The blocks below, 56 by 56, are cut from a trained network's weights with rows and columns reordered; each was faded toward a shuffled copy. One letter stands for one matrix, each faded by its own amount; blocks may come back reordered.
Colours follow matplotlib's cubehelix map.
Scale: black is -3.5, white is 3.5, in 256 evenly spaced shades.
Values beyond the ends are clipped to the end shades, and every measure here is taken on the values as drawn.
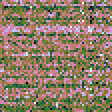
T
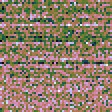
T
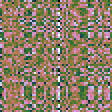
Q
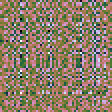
Q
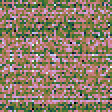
T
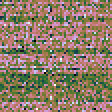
T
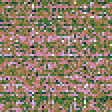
T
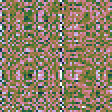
Q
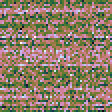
T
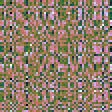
Q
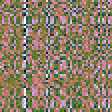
Q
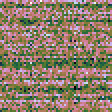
T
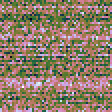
T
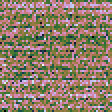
T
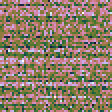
T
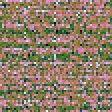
T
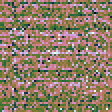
T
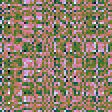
Q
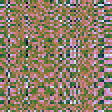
Q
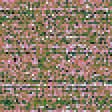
T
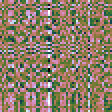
Q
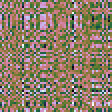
Q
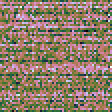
T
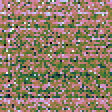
T
